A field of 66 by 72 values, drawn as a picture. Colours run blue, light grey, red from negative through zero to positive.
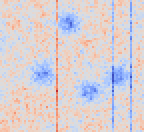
Odd lines: columns 29, 57 and 66. Dips: four. Mirror symmetry: none. Average level on the scale: 50%.
